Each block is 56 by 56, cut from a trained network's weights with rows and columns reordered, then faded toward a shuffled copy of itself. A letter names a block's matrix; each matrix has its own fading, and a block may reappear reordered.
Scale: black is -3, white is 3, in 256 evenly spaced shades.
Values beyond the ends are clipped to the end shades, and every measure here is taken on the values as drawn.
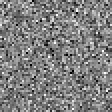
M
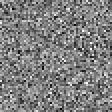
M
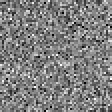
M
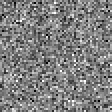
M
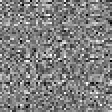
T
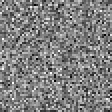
M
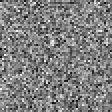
M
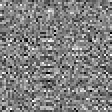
T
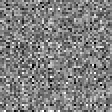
T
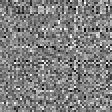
T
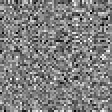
T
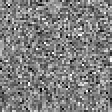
M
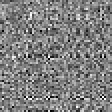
T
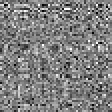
T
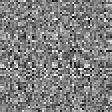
T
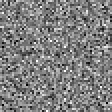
M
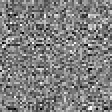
T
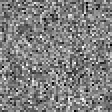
M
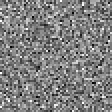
M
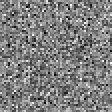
M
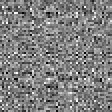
T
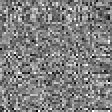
T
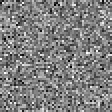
M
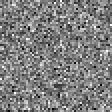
M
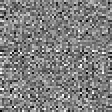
T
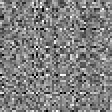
T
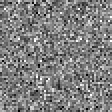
M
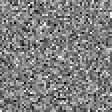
M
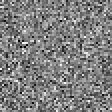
M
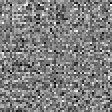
T
